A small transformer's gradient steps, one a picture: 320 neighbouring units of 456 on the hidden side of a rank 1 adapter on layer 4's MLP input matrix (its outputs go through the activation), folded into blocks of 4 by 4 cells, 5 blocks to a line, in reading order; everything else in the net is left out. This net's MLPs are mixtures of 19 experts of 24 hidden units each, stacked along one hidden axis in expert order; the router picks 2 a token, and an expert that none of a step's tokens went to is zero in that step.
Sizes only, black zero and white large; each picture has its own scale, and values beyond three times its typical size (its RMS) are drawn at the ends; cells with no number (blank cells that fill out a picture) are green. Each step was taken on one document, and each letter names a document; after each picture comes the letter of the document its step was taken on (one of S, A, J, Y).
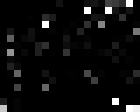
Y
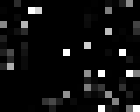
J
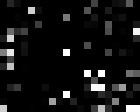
J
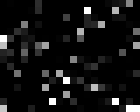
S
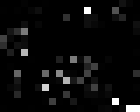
S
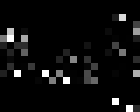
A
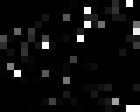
S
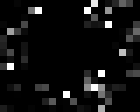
J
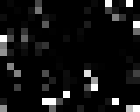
Y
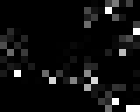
A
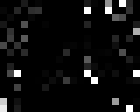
Y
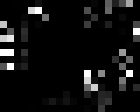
J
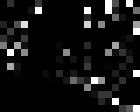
A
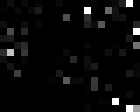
S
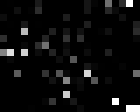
S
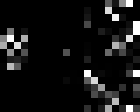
A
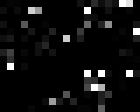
J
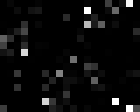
S
